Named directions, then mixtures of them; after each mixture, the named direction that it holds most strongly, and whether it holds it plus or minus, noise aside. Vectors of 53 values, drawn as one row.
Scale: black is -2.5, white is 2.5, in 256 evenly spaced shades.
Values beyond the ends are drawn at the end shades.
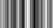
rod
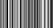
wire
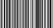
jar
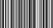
jar, minus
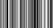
wire, plus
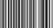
wire, minus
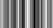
rod, plus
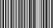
jar, minus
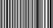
jar, plus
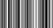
wire, minus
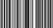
jar, plus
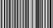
jar, plus
